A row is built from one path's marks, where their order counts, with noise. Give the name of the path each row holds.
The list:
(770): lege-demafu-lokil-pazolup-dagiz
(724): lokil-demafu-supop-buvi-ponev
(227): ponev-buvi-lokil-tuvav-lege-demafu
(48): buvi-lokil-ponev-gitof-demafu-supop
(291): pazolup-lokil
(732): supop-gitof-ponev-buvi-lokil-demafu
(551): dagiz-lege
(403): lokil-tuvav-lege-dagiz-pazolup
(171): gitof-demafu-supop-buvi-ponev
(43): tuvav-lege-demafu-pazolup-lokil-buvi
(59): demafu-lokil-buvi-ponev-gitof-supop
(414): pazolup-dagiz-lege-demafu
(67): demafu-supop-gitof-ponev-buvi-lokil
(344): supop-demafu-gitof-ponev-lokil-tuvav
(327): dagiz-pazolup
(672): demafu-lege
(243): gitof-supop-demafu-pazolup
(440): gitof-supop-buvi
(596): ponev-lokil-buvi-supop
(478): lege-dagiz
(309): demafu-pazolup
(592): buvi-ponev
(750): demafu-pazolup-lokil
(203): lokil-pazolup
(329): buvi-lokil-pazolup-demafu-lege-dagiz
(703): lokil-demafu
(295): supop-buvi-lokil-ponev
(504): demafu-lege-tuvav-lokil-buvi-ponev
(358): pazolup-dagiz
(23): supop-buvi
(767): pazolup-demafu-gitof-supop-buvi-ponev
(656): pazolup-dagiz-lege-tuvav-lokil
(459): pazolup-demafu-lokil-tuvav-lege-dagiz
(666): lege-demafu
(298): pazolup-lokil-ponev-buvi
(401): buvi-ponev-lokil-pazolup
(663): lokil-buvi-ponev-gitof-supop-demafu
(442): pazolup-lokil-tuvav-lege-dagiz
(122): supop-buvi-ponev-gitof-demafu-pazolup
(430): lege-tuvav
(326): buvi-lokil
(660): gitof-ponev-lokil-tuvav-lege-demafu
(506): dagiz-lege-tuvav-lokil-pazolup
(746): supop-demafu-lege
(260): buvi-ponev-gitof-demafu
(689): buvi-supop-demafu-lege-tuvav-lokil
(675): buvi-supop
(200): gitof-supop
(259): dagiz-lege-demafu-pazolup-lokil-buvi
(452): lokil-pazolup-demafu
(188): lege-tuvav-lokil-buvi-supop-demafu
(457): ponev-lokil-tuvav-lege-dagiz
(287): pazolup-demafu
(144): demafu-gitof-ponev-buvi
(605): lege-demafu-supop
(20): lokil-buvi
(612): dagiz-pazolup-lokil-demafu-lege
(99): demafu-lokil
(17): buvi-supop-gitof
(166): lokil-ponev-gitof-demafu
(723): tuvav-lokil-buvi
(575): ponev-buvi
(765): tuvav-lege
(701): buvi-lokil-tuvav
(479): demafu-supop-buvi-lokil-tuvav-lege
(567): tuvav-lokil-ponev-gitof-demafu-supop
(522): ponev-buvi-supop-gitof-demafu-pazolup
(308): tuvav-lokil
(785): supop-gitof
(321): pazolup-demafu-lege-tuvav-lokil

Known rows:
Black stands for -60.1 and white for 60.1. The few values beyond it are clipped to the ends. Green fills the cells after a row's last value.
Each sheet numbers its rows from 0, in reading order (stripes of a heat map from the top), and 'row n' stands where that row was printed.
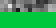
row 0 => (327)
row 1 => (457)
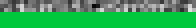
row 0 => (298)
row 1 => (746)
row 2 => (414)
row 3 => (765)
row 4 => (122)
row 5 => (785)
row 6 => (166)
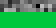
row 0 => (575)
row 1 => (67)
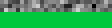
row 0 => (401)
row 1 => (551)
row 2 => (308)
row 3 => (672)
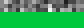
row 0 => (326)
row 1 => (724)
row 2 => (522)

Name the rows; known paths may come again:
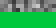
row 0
(358)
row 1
(551)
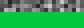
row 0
(522)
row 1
(767)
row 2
(48)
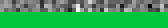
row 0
(259)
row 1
(656)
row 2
(452)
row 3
(326)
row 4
(605)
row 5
(99)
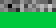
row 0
(59)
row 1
(785)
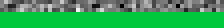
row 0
(308)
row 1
(732)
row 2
(663)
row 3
(765)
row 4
(750)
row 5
(506)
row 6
(144)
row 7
(401)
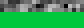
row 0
(457)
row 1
(567)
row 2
(67)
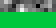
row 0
(403)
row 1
(309)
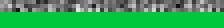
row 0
(612)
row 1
(596)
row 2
(166)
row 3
(689)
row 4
(287)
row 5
(122)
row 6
(321)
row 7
(17)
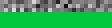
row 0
(23)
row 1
(701)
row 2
(171)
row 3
(478)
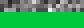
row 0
(575)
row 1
(20)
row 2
(440)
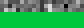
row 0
(592)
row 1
(291)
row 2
(672)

